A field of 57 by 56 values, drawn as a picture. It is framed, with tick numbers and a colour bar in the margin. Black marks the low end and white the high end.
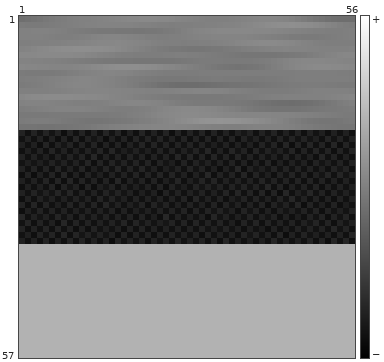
The table splits into 3 rows of 1 panel. Panel 1,1: middling, streaked across, faint in contrast. Panel 2,1: very low, checkered, faint in contrast. Panel 3,1: high, flat.
